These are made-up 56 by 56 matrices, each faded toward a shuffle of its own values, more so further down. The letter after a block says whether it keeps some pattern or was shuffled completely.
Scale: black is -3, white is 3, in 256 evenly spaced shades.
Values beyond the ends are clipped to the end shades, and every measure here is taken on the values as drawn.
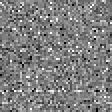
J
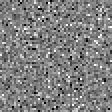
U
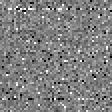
J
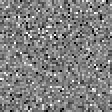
J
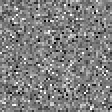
U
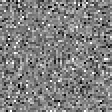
J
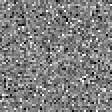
U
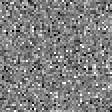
J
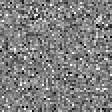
J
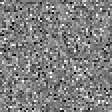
U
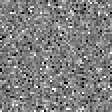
J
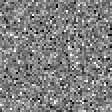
U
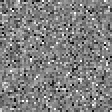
U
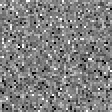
U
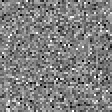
J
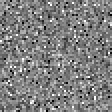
U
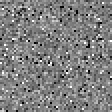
J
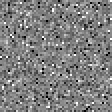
U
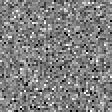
U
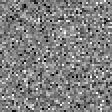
J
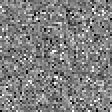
J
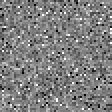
J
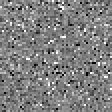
J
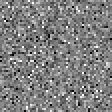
J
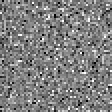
J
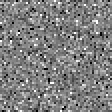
U
